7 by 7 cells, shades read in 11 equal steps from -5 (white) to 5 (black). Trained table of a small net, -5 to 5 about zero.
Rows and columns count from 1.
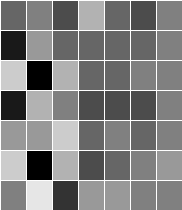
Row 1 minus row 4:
-3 2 2 -4 -1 0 0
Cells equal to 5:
2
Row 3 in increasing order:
-3 -2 0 0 1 1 5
